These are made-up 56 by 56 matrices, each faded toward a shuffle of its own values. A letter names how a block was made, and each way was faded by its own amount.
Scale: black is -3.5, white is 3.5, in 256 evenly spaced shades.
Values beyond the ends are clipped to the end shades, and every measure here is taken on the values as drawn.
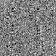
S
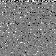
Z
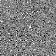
S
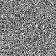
S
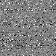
Z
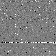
Z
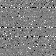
Z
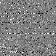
Z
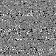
Z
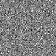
S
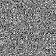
S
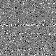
Z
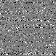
Z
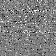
Z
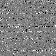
Z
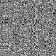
S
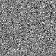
S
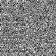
S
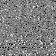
Z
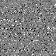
Z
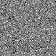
S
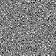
S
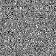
S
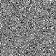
S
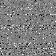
Z
